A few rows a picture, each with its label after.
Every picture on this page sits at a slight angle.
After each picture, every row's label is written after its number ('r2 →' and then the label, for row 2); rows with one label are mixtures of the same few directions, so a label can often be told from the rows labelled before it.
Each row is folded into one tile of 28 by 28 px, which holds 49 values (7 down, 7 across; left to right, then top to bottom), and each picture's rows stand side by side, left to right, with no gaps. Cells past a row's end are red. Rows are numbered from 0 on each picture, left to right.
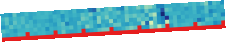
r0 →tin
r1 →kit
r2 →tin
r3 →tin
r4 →tin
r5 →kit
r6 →tin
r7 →tin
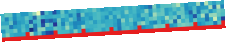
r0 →tin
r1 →tin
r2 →kit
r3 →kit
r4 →tin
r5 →tin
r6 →kit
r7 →kit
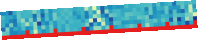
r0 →kit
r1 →tin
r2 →kit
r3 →kit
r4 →tin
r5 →tin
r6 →kit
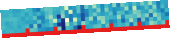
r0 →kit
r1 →kit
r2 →tin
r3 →kit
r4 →kit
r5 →kit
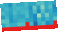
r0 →tin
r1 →tin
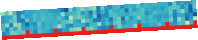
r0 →kit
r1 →tin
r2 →tin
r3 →tin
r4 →tin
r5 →kit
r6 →kit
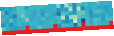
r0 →kit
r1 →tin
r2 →kit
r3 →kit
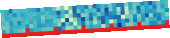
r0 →tin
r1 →tin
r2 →kit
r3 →kit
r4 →tin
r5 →kit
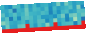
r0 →tin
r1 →kit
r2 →kit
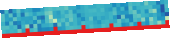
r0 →kit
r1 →kit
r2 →kit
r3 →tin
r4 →kit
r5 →kit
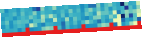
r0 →kit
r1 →tin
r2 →tin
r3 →tin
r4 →tin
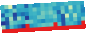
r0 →tin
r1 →tin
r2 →tin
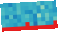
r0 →kit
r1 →tin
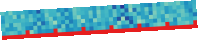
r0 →kit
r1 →kit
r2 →kit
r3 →tin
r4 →kit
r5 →tin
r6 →kit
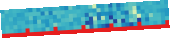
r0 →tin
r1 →kit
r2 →tin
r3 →tin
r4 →kit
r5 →tin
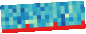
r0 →kit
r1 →tin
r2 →tin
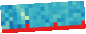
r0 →kit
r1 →kit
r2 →tin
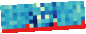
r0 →tin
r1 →tin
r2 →kit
